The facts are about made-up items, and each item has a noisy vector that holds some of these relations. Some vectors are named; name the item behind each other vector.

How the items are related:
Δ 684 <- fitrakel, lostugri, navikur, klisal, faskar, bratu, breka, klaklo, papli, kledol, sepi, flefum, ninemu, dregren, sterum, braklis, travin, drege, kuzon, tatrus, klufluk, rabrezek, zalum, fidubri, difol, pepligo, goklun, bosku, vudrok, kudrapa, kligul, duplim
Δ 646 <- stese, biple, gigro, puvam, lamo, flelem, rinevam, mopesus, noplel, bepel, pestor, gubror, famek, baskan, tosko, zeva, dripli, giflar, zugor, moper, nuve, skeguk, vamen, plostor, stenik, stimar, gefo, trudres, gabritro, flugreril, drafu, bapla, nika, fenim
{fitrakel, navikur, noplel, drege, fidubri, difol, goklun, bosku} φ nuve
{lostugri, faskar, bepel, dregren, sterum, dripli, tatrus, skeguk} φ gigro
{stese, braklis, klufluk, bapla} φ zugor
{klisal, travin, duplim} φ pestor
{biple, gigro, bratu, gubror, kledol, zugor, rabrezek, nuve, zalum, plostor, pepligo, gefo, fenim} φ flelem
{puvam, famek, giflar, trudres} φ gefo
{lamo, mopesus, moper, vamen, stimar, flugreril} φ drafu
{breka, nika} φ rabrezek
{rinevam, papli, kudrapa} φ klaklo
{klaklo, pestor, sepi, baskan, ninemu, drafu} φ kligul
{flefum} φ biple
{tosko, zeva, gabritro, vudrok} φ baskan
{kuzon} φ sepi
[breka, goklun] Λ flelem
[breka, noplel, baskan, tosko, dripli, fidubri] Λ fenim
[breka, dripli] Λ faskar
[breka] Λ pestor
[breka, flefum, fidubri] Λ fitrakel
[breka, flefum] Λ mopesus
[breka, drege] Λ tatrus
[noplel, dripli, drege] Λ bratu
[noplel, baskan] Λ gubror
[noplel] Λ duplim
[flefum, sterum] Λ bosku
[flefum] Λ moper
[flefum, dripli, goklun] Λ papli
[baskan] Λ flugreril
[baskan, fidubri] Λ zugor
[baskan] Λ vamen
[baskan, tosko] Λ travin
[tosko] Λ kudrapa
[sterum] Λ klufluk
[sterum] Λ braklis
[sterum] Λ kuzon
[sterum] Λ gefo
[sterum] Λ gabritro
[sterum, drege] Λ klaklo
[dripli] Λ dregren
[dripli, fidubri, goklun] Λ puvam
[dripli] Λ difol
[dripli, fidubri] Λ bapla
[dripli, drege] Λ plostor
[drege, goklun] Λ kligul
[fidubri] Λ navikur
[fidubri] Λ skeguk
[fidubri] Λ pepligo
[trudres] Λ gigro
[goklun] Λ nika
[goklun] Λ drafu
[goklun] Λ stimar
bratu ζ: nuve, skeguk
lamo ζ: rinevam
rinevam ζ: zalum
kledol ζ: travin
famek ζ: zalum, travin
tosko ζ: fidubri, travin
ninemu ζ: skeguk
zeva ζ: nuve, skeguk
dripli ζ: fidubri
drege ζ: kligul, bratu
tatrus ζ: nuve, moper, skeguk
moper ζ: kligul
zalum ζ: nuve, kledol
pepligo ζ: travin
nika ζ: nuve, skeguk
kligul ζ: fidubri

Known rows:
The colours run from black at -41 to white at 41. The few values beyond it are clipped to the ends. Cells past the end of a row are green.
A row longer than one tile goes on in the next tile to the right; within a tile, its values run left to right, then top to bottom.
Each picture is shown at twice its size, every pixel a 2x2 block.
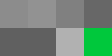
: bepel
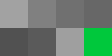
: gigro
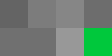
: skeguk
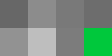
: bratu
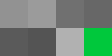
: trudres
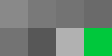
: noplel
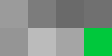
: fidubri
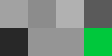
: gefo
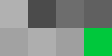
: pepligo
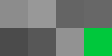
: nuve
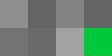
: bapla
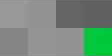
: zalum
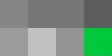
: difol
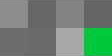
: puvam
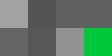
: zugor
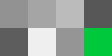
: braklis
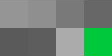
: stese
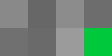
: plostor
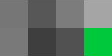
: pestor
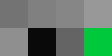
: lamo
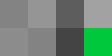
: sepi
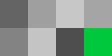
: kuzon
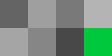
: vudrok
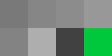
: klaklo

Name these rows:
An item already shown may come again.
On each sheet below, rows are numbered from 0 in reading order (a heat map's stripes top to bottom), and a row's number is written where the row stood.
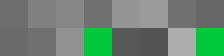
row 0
nika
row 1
trudres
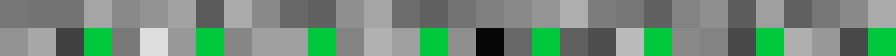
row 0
kligul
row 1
bosku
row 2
kledol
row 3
lostugri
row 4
lamo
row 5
famek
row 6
sepi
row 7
papli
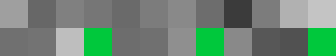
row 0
dripli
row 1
nika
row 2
moper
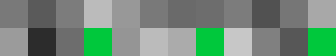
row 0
tosko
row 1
fidubri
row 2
travin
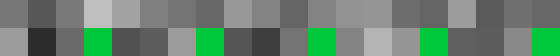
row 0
tosko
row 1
gigro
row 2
stenik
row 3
flefum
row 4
flelem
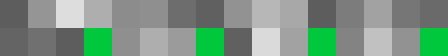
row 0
gabritro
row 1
goklun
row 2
sterum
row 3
drege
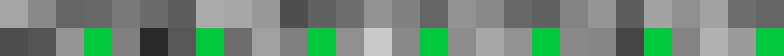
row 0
biple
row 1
baskan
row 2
rabrezek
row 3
tatrus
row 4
breka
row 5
sepi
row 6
lostugri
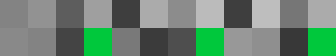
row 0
sepi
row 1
zeva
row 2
ninemu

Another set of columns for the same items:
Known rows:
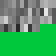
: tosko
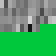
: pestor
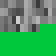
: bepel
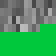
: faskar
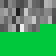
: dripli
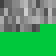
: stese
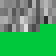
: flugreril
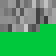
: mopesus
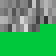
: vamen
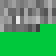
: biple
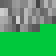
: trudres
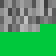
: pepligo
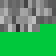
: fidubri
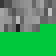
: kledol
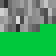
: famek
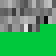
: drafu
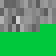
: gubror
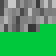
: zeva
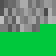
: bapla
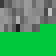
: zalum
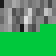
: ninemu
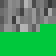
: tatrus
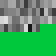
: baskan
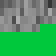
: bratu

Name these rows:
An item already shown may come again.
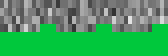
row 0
sterum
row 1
lostugri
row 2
zugor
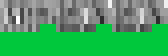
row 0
gefo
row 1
rinevam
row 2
rinevam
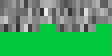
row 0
tosko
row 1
travin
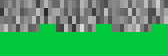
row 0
nika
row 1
sterum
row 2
moper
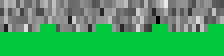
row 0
gabritro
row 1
skeguk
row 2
lamo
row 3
kligul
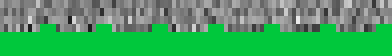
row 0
klaklo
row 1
skeguk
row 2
rabrezek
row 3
kuzon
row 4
stenik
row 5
nuve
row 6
zeva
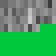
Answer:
papli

